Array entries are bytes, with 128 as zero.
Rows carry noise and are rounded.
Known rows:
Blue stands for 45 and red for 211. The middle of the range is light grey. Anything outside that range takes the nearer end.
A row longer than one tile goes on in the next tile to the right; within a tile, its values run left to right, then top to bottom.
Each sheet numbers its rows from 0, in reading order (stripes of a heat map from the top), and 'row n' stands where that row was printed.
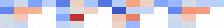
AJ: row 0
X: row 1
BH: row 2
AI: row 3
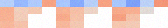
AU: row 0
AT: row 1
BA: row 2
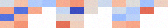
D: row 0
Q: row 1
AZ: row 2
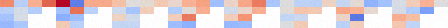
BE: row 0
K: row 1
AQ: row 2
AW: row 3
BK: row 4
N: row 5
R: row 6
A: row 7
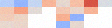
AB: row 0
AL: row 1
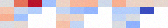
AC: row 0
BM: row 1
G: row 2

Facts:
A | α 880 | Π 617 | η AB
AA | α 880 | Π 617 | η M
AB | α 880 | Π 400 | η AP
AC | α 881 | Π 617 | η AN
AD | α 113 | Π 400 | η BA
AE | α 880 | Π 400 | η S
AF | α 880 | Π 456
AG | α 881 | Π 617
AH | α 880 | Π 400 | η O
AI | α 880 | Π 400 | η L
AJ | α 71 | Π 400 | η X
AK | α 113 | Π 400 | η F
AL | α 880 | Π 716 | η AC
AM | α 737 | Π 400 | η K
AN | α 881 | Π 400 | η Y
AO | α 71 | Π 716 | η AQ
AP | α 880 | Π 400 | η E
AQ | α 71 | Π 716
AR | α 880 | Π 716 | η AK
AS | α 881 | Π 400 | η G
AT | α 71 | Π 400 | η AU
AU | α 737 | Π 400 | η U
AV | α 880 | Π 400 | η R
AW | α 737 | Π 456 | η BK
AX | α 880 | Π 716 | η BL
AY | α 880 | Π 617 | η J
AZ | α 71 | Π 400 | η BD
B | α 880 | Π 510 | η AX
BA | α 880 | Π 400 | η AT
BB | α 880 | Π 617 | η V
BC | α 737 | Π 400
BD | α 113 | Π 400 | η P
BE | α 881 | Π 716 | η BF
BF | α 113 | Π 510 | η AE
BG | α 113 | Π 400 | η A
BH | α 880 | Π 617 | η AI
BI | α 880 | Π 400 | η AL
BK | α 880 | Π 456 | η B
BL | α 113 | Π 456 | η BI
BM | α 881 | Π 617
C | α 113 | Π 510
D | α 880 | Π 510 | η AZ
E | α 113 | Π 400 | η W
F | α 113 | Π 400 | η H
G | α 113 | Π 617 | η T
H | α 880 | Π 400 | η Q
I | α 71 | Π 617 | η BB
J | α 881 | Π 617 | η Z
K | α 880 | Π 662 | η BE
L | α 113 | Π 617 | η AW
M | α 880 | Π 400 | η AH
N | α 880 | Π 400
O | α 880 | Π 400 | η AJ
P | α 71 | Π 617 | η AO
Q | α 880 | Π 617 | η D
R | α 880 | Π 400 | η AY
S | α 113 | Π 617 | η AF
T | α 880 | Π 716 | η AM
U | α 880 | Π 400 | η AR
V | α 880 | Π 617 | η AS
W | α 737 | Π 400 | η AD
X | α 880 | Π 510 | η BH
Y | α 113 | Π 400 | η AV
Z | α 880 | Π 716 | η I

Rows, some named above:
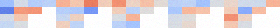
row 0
AI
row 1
S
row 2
AF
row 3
M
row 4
AR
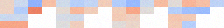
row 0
F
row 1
BG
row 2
AB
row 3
AA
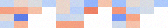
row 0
Y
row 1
F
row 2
C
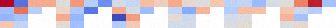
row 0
K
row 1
J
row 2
BF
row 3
AO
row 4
M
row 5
AC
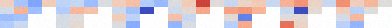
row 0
AS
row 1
M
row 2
BB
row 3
AX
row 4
AN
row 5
Q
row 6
AF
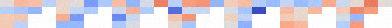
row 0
AA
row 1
Z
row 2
AM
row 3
L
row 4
BB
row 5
U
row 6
BI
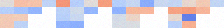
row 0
AA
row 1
T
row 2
AH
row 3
AN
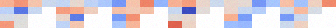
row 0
P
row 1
AV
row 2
B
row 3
Q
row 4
Z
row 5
AE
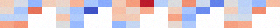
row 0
H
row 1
I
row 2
BL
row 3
AY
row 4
AK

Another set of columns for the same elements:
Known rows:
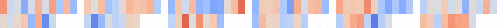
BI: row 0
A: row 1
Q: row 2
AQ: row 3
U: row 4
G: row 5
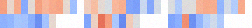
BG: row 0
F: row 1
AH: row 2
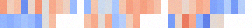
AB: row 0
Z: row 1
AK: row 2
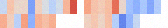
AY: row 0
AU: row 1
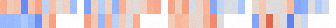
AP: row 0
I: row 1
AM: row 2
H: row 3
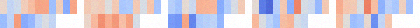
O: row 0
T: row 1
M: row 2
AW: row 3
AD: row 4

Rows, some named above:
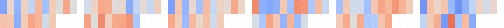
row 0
V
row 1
K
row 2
BB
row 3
AX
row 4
Z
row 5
D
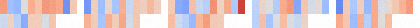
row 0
AI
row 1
BB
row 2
BH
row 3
AS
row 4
I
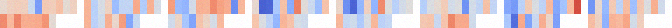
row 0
BE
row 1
AC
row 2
AI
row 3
AW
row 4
BK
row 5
G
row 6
AA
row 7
V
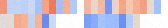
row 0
AL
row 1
BG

